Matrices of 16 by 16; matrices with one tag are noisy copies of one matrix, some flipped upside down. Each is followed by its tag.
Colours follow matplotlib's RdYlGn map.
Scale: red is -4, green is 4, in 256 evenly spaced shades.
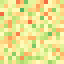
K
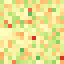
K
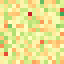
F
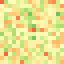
F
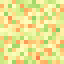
K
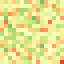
F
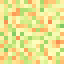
F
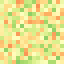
K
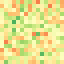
F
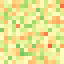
F
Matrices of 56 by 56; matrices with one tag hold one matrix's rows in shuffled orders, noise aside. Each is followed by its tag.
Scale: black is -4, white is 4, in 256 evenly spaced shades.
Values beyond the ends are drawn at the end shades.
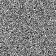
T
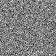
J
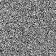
T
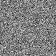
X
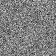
X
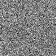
T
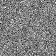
X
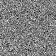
T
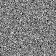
X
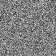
X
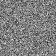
X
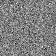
J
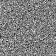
T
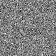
X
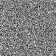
T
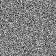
J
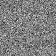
X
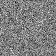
J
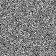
X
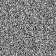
J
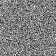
T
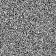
J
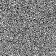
T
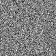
J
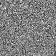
X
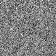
J
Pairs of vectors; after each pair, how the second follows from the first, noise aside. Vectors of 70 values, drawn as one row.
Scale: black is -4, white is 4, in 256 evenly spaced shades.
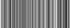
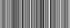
shuffled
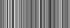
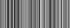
sign-scrambled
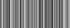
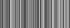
sign-scrambled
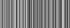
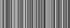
shuffled
